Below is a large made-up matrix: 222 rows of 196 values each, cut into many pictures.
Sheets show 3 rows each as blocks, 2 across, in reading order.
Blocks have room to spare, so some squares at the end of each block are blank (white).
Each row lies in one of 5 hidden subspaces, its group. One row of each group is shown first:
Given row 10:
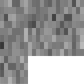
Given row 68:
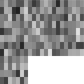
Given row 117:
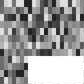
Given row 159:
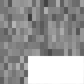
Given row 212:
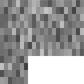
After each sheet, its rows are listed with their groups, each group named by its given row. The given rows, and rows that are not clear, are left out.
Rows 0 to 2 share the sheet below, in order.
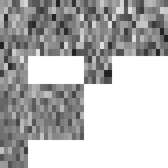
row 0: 10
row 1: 212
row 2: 212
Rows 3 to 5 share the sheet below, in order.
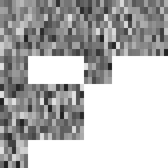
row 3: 10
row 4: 212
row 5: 117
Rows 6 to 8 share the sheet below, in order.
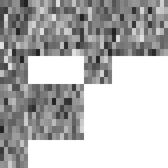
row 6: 10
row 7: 212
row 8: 10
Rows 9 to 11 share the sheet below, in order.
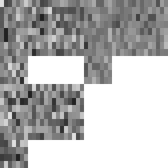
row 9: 159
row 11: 117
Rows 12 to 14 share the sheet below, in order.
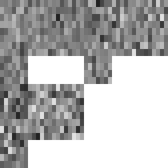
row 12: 68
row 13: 68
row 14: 10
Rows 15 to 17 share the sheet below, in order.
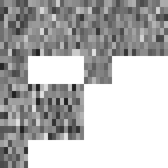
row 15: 10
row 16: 212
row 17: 68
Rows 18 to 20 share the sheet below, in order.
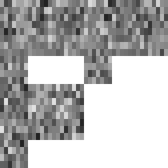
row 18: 159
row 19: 117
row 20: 10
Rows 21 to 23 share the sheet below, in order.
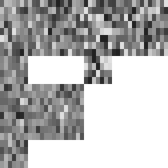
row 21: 159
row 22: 117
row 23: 117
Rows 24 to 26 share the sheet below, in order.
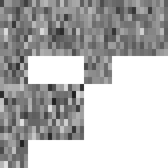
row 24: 159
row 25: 212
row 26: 117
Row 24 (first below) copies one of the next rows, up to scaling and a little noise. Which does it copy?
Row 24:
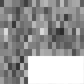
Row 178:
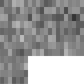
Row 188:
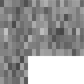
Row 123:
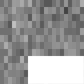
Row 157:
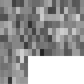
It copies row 188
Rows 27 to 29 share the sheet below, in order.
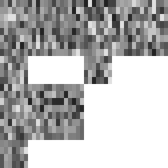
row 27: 68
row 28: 159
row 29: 159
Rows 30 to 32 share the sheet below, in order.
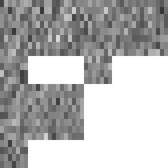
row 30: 212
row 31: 212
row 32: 68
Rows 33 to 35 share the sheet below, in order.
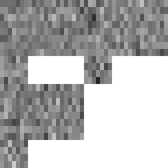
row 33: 117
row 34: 68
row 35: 68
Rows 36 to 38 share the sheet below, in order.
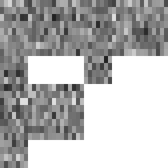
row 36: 117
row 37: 159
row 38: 117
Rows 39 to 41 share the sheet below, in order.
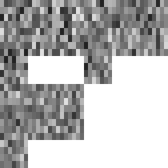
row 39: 212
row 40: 10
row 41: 68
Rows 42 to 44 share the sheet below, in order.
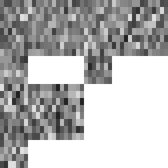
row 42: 117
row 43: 10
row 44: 68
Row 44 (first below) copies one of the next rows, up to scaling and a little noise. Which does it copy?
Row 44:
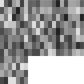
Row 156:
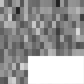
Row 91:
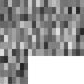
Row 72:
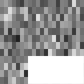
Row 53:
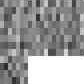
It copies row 156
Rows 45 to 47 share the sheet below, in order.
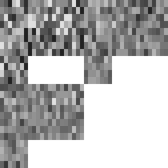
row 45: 10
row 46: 159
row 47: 117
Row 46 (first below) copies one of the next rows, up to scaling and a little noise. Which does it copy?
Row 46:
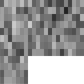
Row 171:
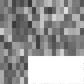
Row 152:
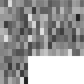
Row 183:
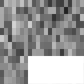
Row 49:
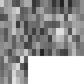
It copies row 183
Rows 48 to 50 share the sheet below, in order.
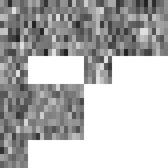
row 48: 68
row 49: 159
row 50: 10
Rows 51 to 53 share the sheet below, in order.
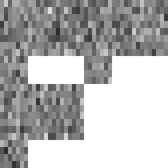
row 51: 212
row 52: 159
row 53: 68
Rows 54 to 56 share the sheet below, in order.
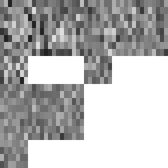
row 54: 159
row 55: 212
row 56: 212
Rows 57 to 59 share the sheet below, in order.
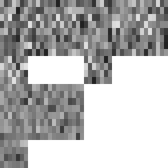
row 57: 68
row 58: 10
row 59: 117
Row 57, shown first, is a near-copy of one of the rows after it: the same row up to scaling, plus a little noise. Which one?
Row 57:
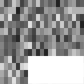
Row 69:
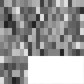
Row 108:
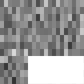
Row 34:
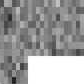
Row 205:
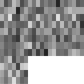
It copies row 205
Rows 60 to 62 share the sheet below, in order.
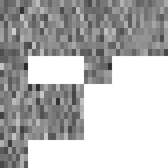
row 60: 212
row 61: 212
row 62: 68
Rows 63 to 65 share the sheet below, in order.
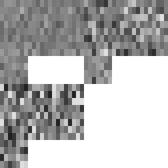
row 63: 212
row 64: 159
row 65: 212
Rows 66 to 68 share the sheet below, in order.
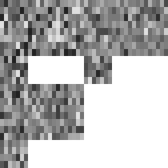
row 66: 212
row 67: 117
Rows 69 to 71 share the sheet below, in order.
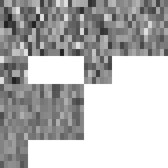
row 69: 68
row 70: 117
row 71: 212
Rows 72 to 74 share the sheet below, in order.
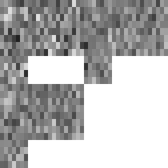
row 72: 68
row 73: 10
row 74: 68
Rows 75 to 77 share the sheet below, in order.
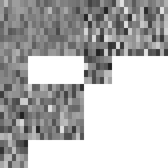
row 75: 212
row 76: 212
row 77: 117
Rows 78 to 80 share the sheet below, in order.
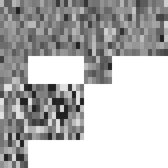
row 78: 68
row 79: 212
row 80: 117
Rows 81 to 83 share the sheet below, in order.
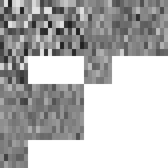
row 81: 212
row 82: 10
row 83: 117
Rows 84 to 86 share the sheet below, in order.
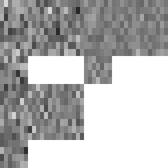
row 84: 212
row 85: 68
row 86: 212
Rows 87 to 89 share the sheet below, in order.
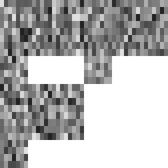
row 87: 212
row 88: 10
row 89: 159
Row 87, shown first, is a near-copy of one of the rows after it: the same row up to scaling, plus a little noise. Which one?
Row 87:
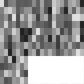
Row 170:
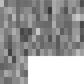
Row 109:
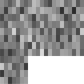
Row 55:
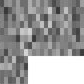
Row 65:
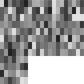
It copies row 170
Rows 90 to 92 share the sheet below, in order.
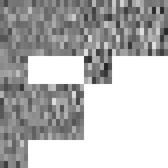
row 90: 117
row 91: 68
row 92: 117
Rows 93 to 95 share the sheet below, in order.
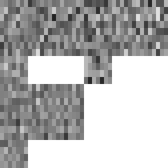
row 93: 10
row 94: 117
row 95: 68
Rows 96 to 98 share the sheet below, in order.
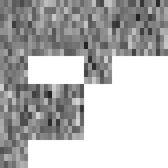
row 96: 159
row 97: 10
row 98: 212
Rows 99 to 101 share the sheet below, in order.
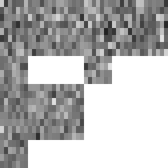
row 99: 159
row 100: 212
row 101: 10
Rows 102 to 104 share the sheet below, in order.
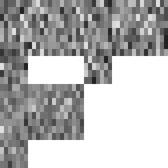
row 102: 212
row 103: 10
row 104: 10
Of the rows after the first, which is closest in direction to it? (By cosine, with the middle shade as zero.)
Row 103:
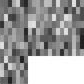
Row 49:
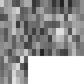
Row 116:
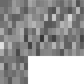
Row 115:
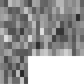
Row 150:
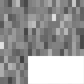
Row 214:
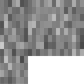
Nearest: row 150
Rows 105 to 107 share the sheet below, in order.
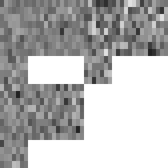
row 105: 117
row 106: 159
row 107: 68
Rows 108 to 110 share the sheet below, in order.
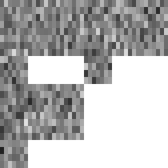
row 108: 68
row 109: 212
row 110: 10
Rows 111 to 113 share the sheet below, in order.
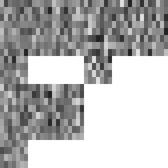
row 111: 212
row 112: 68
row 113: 212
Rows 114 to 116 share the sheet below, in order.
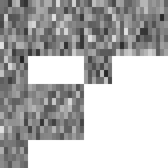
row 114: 10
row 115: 159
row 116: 10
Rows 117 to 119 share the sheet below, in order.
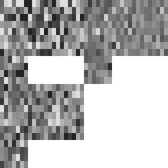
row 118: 212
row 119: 212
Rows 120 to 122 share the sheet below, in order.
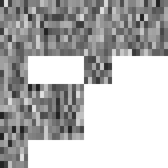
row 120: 159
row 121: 68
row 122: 68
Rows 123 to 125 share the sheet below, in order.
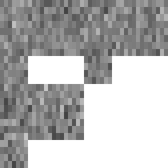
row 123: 159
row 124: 212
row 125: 68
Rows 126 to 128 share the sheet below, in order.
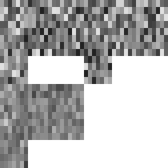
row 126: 10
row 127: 212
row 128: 159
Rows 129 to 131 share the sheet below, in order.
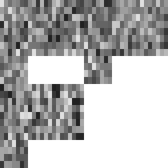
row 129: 212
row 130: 10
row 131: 212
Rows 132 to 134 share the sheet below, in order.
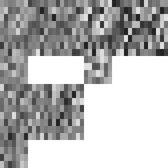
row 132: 10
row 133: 10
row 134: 212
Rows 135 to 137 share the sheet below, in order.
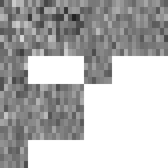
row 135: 159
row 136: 212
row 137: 159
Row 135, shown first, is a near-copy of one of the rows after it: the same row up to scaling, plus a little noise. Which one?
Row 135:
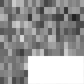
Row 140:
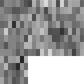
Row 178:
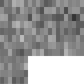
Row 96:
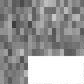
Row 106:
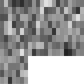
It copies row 178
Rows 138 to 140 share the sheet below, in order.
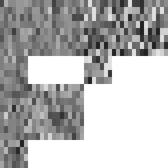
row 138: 212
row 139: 68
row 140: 159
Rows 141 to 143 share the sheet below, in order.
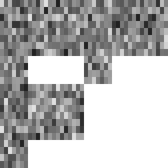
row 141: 159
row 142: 10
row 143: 10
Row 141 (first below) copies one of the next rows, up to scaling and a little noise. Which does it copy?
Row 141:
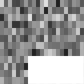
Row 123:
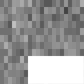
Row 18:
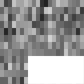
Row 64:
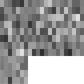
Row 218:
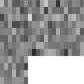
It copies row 218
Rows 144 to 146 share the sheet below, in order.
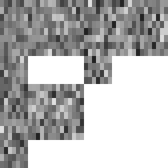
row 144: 117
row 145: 68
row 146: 10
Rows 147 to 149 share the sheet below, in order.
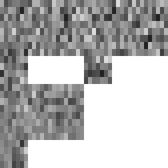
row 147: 212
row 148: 117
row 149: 159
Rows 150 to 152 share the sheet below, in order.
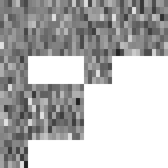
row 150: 10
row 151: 159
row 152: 159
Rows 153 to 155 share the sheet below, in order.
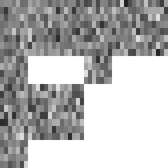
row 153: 212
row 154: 117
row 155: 159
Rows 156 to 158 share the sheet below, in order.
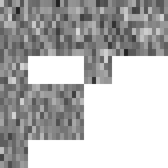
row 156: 68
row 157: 159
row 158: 212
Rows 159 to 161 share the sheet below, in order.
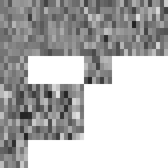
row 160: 117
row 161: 212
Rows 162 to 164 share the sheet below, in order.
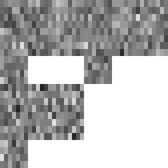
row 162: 68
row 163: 10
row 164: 117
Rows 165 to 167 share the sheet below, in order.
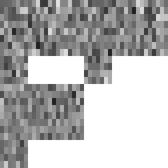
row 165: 159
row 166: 212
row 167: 117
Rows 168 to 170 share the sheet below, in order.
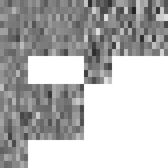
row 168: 68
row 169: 212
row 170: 212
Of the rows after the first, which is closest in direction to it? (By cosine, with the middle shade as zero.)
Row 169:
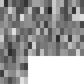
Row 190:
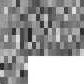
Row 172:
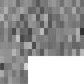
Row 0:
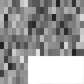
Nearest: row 0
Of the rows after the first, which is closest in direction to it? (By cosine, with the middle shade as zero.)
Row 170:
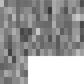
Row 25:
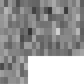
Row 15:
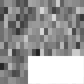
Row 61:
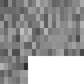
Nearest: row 25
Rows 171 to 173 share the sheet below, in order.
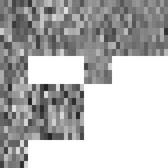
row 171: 159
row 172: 212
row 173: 159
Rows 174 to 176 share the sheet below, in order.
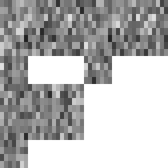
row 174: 10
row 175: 10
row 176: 212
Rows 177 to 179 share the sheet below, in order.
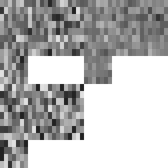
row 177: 117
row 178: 159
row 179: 117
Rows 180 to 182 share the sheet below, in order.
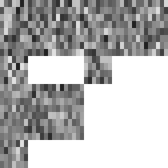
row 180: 68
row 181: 117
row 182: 159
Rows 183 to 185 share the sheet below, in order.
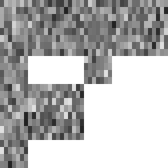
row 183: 159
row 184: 68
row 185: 10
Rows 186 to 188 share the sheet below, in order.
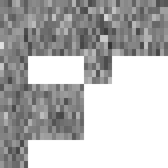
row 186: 10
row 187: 117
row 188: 159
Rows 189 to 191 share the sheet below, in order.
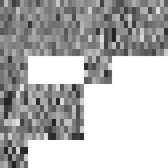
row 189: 68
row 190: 212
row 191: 68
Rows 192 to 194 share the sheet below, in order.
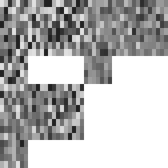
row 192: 212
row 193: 159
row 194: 117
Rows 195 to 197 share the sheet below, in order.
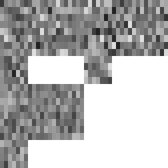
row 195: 159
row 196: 212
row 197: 68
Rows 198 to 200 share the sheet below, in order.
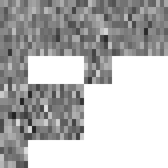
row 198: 212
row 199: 117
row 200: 212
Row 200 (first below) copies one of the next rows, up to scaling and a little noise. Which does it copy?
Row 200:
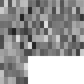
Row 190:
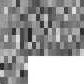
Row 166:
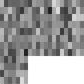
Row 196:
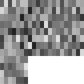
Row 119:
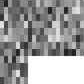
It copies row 196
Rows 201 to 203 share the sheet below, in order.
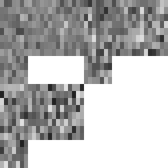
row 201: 117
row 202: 212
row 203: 117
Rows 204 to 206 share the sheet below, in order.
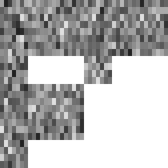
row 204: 117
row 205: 68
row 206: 10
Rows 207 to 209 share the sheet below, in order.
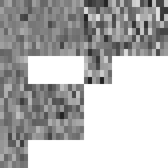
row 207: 117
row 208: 117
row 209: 117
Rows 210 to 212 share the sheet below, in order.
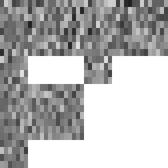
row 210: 68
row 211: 159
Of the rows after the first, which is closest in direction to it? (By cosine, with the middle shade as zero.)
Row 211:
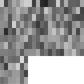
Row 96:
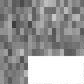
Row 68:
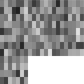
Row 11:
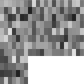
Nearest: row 11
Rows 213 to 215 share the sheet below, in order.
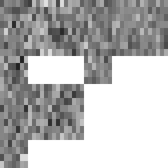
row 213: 159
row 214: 10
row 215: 212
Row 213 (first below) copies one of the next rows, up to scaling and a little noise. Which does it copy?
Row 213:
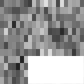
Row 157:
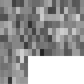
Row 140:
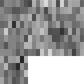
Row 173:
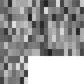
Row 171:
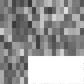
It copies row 140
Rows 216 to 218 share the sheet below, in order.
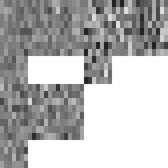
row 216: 212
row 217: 68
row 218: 159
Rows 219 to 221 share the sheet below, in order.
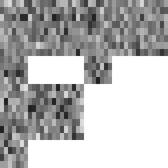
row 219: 117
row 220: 68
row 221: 10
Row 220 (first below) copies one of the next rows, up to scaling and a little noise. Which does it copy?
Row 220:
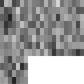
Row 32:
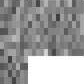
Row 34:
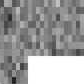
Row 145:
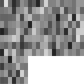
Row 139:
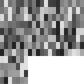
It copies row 34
